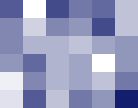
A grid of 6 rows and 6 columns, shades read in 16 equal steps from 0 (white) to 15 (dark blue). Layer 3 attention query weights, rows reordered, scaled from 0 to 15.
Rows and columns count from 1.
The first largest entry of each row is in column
3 5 1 2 6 6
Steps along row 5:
up down up down up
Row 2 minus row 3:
0 -2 3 3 6 -3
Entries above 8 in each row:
4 1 0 1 1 3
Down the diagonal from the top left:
11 3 5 6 4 15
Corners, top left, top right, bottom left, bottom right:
11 4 2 15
